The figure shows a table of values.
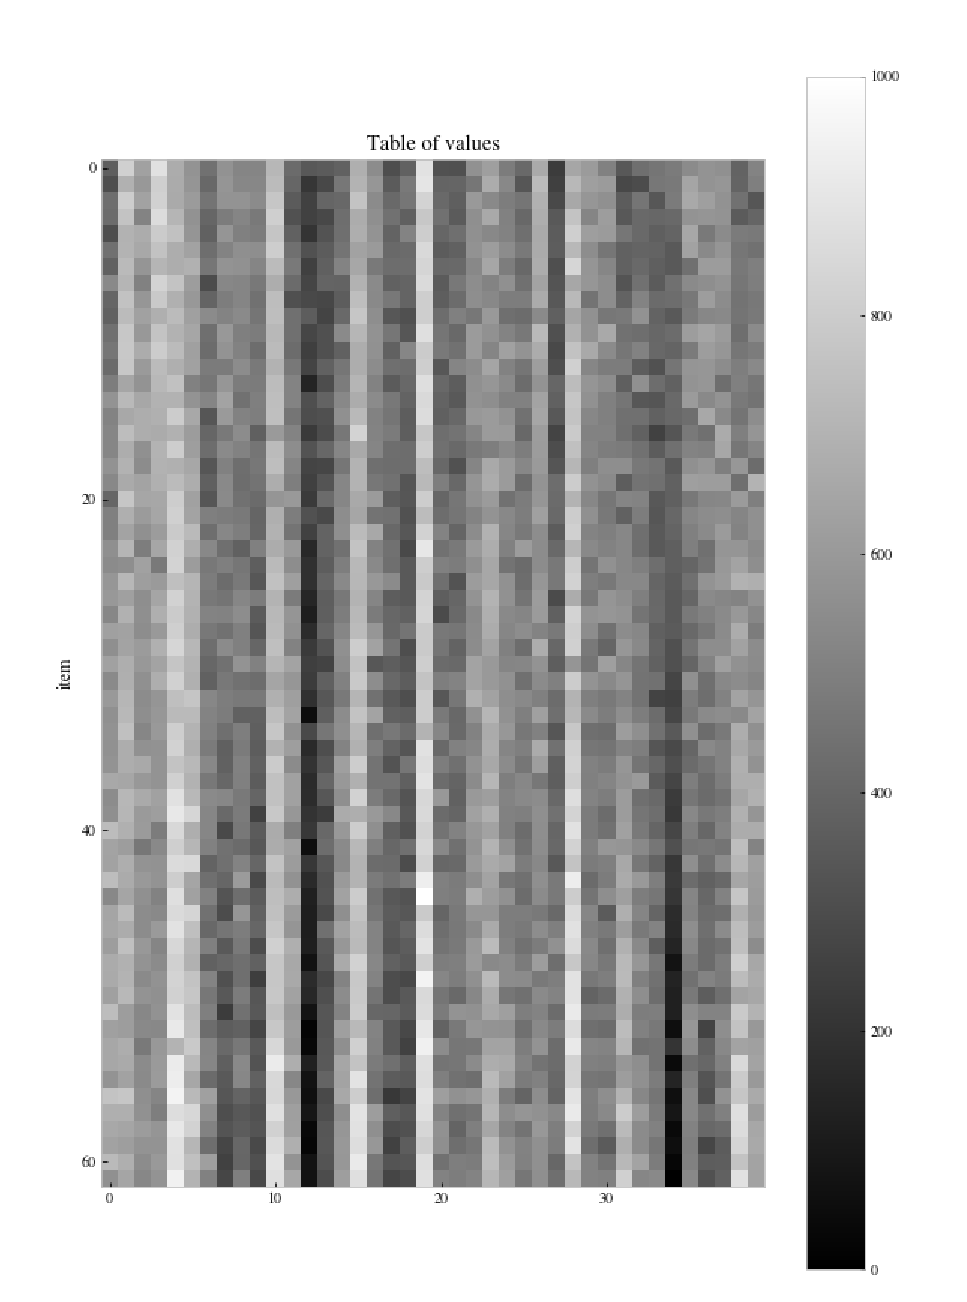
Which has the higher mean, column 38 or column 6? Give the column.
38
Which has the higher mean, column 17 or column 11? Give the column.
11
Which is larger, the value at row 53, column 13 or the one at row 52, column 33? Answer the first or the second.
the second
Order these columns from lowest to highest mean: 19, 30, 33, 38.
33, 30, 38, 19
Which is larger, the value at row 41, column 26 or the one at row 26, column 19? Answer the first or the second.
the second
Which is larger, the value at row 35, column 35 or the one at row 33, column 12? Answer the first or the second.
the first
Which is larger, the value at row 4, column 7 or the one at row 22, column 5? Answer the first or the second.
the second
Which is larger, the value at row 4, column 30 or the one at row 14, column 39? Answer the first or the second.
the first
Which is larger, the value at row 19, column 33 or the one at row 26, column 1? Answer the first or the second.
the second
